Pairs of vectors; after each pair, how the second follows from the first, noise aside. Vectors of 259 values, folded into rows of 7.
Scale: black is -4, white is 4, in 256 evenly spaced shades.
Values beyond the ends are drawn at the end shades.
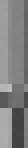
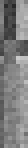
reversed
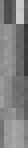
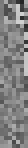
sign-scrambled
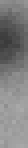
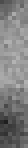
wrapped around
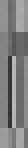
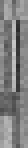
reversed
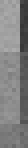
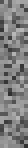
shuffled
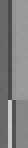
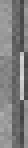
wrapped around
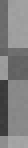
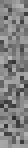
shuffled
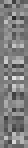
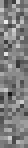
shuffled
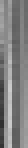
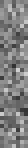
shuffled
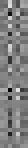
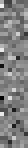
shuffled
